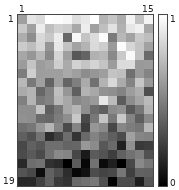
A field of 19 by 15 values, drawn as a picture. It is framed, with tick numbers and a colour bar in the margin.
The values follow a bell shape. There is an overall slope up to the top. Fine speckle covers the field.
